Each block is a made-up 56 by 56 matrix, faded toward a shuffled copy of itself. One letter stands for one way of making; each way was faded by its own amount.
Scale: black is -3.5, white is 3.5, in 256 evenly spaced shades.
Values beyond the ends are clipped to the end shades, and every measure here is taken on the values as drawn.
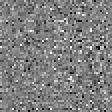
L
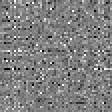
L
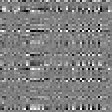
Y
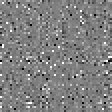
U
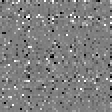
U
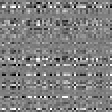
Y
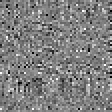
L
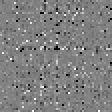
U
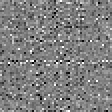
L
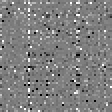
U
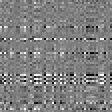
Y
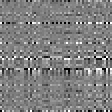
Y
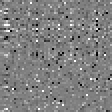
U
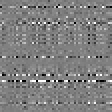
Y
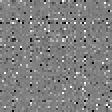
U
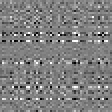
Y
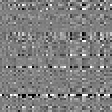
Y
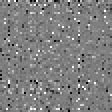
U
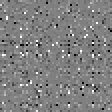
U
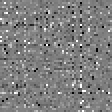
U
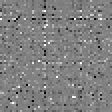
U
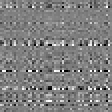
Y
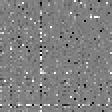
U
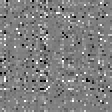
U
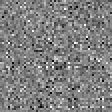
L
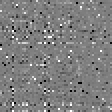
U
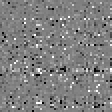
U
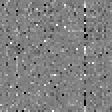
U
